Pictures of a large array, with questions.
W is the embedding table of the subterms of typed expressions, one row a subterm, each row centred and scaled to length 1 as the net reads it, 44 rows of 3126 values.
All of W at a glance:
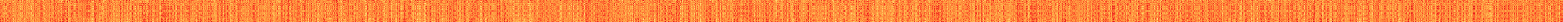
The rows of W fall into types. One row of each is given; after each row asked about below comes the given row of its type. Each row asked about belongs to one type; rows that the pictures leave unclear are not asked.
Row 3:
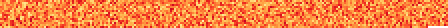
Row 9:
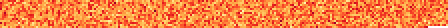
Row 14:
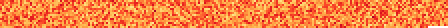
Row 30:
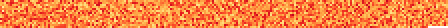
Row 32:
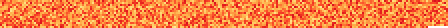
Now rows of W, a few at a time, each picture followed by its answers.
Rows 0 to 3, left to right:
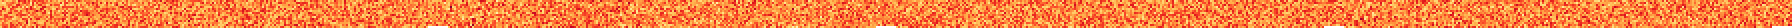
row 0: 30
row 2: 32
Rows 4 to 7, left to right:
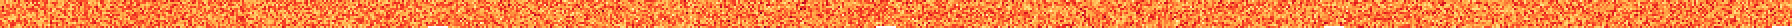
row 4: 3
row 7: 30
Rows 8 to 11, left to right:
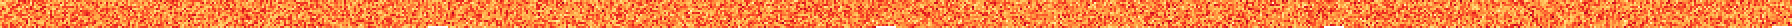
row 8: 30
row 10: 9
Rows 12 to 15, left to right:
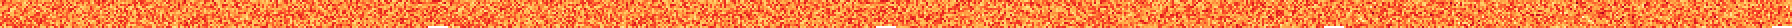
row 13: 32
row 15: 32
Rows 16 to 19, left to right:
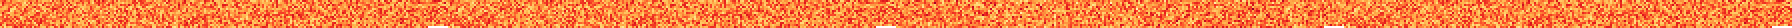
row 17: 32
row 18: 30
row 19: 32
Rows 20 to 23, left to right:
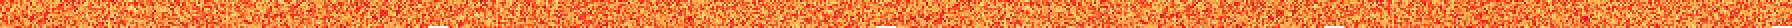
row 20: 14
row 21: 3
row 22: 14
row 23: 3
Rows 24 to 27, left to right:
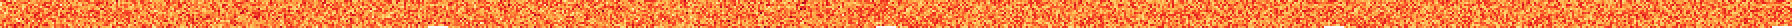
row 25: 32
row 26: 32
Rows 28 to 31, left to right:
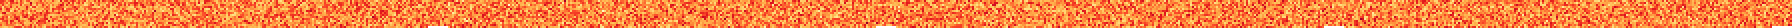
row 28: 14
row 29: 32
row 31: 3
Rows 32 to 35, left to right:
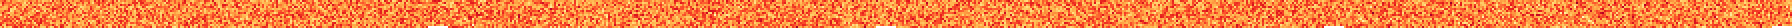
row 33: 30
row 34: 14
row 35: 32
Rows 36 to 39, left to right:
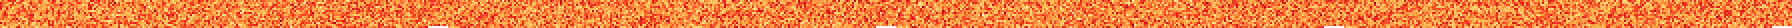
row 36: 9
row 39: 14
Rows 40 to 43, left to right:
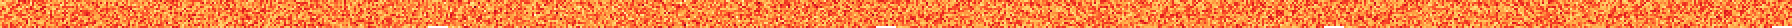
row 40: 30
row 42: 14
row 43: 14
